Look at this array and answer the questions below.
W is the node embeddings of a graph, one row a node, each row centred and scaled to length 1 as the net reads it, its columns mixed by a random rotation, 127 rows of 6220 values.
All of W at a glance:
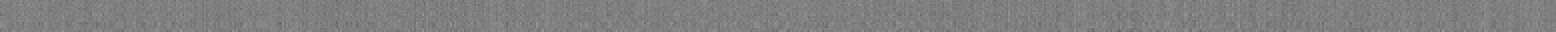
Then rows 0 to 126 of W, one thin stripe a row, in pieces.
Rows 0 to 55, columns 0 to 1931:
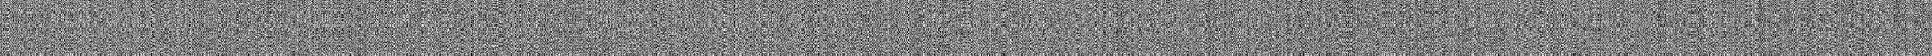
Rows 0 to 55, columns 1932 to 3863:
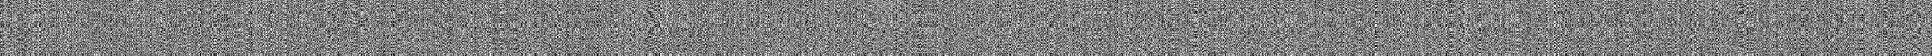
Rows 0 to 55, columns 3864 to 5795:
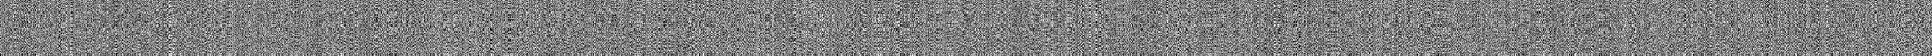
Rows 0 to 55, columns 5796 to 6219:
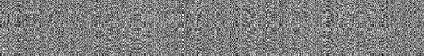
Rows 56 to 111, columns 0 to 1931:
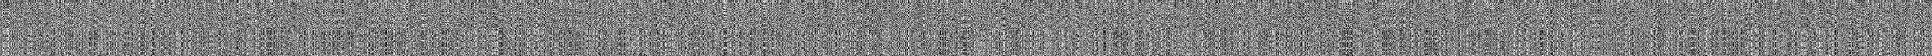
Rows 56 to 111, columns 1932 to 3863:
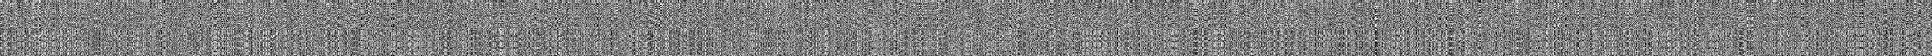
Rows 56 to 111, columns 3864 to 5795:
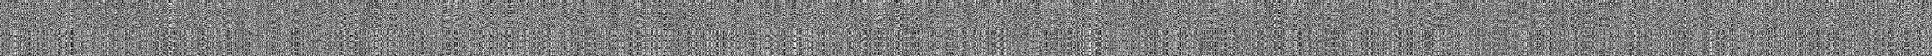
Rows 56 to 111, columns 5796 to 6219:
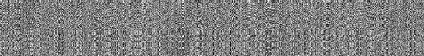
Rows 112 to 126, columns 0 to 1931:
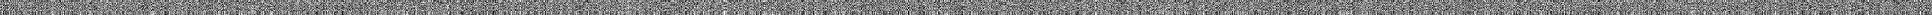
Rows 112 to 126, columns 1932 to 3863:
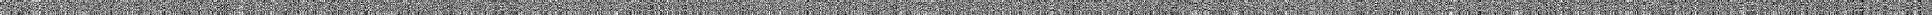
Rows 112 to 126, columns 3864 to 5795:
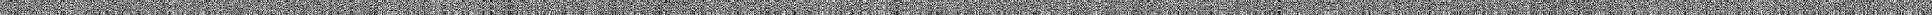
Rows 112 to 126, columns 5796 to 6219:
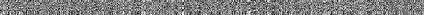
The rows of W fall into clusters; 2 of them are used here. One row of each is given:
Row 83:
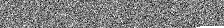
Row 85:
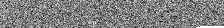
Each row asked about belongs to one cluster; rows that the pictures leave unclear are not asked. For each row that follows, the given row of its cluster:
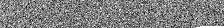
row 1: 85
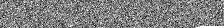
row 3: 83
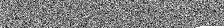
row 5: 85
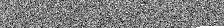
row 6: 85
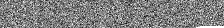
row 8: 83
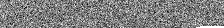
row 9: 85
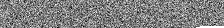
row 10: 85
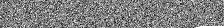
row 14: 83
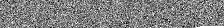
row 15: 83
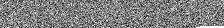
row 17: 83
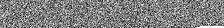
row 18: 85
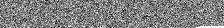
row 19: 83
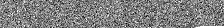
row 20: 83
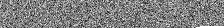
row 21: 85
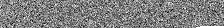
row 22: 85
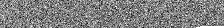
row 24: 85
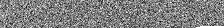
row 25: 85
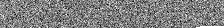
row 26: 85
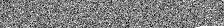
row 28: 83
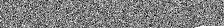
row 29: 83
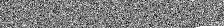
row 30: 83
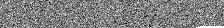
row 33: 83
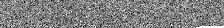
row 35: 85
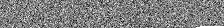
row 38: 85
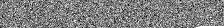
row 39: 83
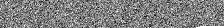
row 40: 83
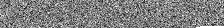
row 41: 85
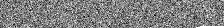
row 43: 83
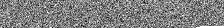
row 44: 85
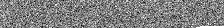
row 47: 85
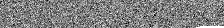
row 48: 83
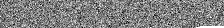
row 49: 83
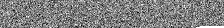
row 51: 85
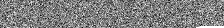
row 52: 83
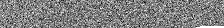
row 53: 85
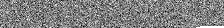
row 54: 85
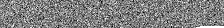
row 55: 85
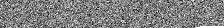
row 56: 83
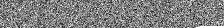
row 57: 83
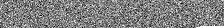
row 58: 83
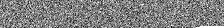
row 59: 85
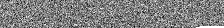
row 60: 85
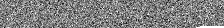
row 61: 83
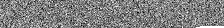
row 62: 85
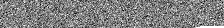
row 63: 83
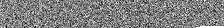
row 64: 85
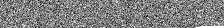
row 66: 83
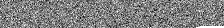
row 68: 83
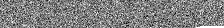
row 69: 83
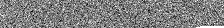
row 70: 85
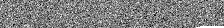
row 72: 83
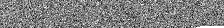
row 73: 85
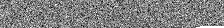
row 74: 85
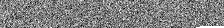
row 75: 85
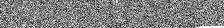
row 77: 83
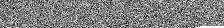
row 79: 83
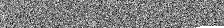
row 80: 85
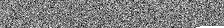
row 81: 85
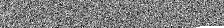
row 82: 85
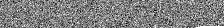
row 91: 83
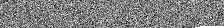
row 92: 83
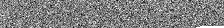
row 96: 85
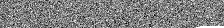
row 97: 83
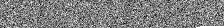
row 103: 83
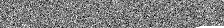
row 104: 83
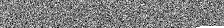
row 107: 85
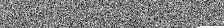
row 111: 85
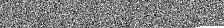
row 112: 83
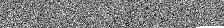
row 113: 83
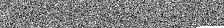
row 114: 85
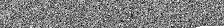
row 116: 85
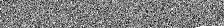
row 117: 83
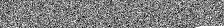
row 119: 83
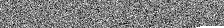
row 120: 83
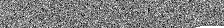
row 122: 85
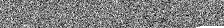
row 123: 83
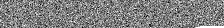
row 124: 83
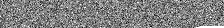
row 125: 83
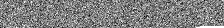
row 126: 83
